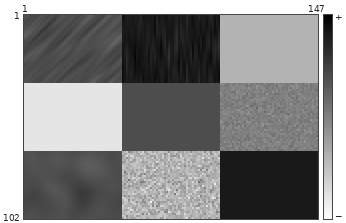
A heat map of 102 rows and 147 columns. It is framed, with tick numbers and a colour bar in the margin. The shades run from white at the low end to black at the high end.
The table splits into 3 rows of 3 panels. Panel 1,1: high, slanting up to the right, faint in contrast. Panel 1,2: very high, streaked downward, faint in contrast. Panel 1,3: low, flat. Panel 2,1: very low, flat. Panel 2,2: high, flat. Panel 2,3: middling, fine-grained, faint in contrast. Panel 3,1: high, smooth, faint in contrast. Panel 3,2: low, fine-grained. Panel 3,3: very high, flat.
